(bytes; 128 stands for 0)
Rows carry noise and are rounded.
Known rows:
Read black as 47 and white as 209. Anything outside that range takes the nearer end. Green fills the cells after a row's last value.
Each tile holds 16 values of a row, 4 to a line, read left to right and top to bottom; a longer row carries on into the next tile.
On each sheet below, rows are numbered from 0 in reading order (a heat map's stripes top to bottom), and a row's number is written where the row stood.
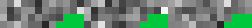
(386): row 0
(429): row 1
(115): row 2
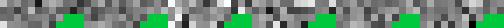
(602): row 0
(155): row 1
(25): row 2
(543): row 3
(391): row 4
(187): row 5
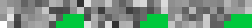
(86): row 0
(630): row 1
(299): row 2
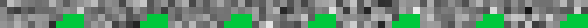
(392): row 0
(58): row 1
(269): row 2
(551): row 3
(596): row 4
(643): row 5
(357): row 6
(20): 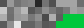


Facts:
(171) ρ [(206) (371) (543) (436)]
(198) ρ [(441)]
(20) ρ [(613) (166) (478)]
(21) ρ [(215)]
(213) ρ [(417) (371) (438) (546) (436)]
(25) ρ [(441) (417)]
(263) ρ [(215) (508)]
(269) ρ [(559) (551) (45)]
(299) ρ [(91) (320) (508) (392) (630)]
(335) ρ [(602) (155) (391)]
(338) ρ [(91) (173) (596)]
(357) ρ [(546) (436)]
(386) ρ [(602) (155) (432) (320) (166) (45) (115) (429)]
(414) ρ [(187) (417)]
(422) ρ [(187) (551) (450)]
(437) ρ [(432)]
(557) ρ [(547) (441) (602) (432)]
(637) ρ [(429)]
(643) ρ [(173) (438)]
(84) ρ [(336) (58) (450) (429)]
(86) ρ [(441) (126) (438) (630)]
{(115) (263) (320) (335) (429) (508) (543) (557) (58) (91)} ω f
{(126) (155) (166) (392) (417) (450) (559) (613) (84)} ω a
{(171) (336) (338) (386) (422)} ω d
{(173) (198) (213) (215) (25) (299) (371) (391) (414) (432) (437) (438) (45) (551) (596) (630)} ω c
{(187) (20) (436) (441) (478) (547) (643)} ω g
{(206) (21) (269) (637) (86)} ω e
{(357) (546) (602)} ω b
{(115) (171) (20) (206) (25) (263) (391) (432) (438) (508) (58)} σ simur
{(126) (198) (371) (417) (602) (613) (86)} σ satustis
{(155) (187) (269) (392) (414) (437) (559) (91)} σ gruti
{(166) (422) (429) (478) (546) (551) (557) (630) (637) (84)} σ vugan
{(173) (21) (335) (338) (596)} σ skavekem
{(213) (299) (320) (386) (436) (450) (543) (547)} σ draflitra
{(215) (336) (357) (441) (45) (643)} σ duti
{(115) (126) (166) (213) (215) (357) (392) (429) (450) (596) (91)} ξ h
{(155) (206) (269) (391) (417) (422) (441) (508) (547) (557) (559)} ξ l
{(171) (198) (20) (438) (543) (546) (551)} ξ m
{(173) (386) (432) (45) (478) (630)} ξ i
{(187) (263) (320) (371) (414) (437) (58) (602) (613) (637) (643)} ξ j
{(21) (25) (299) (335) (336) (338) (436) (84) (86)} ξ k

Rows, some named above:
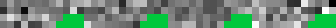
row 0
(357)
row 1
(602)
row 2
(45)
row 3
(441)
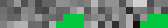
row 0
(45)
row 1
(187)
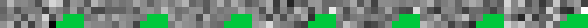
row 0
(187)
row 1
(392)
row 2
(547)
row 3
(335)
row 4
(637)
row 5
(613)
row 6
(557)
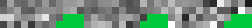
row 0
(436)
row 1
(173)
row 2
(441)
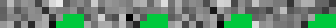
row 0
(187)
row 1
(508)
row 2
(187)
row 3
(602)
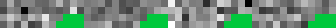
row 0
(357)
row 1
(45)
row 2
(198)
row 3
(450)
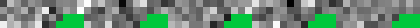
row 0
(21)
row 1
(432)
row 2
(338)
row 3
(432)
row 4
(206)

